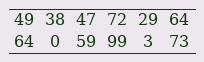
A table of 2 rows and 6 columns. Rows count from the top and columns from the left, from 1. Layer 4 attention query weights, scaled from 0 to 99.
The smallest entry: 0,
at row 2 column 2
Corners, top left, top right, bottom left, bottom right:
49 64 64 73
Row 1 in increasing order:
29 38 47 49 64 72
